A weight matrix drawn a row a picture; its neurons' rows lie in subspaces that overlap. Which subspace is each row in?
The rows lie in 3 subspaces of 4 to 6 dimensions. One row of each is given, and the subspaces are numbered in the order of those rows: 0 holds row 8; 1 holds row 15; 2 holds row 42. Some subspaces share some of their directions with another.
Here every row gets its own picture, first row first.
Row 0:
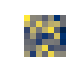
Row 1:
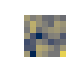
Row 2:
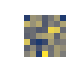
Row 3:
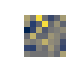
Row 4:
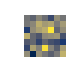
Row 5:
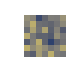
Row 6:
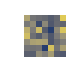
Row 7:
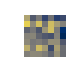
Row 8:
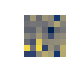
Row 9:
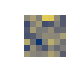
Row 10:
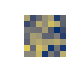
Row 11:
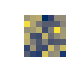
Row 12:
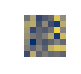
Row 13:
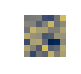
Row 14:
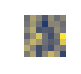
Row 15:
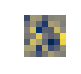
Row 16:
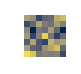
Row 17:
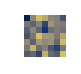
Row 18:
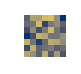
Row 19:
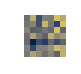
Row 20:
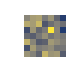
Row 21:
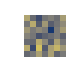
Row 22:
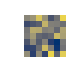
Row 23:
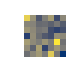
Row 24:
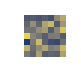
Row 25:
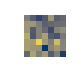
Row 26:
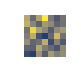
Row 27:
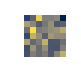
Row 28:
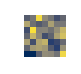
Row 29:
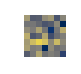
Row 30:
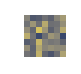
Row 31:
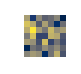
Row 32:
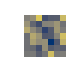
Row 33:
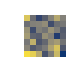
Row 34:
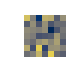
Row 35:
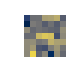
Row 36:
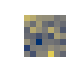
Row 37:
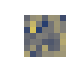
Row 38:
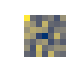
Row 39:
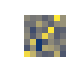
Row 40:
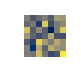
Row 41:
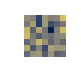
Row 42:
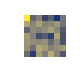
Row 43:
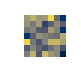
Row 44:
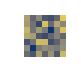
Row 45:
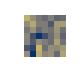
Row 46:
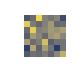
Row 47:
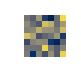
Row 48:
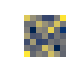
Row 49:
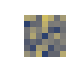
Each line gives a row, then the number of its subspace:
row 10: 2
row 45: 1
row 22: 2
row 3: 1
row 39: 0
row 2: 2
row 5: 1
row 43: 1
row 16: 0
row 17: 0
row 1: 1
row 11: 2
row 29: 2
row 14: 1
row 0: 2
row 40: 1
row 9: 2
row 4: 1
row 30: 1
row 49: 2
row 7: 2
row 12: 2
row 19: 2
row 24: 1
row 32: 1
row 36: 2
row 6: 2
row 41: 2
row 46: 0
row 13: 1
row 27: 0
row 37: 1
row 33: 0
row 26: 0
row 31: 0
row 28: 0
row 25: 2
